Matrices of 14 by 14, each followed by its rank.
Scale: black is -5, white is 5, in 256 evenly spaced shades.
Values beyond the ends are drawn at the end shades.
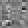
three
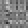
two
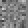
three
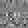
three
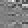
two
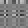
one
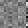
two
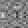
three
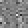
three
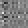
two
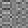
two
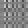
one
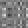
two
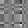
one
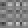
one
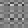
one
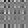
one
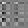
one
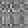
two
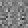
three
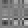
one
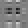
one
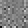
three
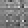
three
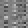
two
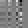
one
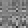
two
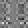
two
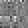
three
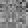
three
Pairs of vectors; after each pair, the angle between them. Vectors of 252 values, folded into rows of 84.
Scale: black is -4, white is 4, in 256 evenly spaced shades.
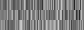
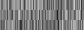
nearly opposite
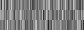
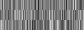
orthogonal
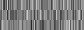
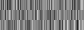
orthogonal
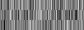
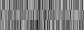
partly opposed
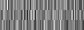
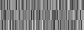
partly opposed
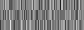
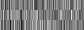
partly opposed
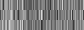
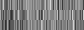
nearly opposite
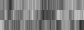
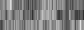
nearly opposite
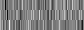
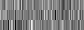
orthogonal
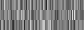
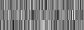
nearly parallel
